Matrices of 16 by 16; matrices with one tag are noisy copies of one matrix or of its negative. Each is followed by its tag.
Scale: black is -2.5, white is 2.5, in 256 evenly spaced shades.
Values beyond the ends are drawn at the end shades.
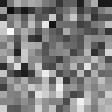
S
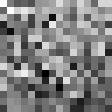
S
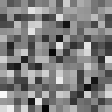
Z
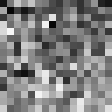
S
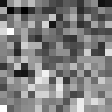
S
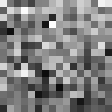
S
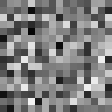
Z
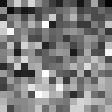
S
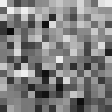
S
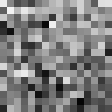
S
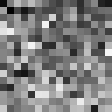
S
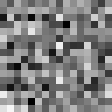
Z
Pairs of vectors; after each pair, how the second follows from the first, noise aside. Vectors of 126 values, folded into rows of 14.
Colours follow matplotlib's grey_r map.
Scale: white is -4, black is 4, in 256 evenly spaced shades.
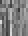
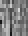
negated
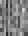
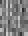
negated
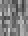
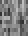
negated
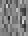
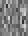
negated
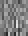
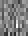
copied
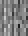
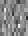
sign-scrambled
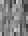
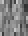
copied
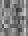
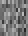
sign-scrambled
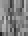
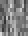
negated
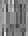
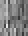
wrapped around
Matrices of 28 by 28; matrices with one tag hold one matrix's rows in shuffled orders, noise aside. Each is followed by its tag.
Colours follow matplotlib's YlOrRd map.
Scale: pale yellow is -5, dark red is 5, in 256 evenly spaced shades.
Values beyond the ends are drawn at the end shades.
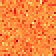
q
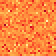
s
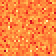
s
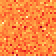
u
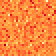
s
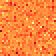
q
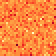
q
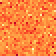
q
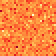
q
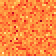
u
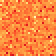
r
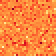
u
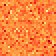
s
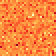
q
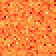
s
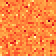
r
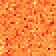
r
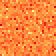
q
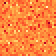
s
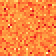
s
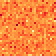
q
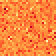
s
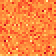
s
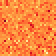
s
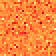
u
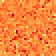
u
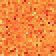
r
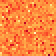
r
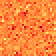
u
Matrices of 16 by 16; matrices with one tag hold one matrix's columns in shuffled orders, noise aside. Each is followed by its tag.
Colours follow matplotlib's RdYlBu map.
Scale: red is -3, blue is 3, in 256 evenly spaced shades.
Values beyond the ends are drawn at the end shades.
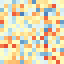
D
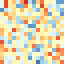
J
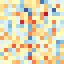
D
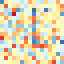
D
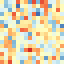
J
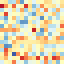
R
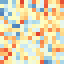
J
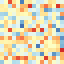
R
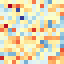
R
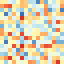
D
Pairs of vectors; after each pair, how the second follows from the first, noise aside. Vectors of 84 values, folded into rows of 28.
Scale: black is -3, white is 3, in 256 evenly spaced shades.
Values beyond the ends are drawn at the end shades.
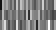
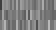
shrunk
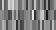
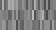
shrunk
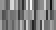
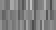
shrunk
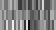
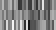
copied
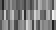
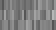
shrunk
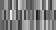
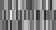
copied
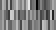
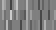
partly zeroed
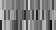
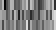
reversed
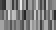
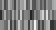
reversed
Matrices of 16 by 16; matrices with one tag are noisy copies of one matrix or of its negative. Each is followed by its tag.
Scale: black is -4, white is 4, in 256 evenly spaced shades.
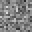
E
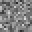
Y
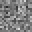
E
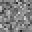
Y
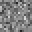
Y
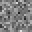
Y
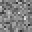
Y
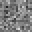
E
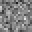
Y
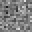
E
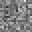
E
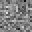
E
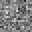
E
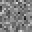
Y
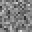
Y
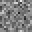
Y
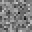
Y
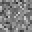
Y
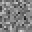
Y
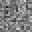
E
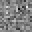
E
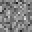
Y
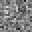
E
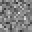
Y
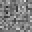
E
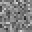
Y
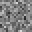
Y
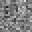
E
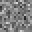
Y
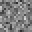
Y
